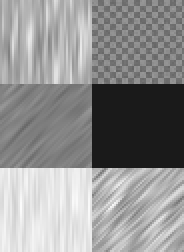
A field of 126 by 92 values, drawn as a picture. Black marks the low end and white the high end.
The table splits into 3 rows of 2 panels. Panel 1,1: high, streaked downward. Panel 1,2: middling, checkered. Panel 2,1: middling, slanting up to the right, faint in contrast. Panel 2,2: very low, flat. Panel 3,1: very high, streaked downward, faint in contrast. Panel 3,2: high, slanting up to the right.
